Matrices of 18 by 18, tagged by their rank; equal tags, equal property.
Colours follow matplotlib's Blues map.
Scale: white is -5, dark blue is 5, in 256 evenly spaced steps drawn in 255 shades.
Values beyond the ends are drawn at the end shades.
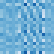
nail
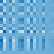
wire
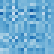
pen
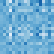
pen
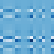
wire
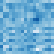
pen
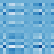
wire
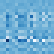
nail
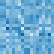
pen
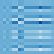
wire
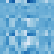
nail
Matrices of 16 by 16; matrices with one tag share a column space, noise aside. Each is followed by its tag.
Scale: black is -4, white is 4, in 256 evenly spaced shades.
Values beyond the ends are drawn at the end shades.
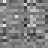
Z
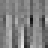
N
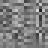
Z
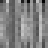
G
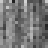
G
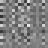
Z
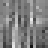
N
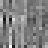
N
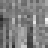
N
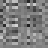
Z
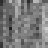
G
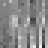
N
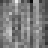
G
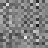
Z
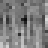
N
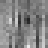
N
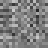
Z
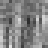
N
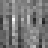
N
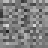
Z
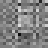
Z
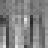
N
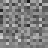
Z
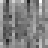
G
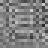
Z
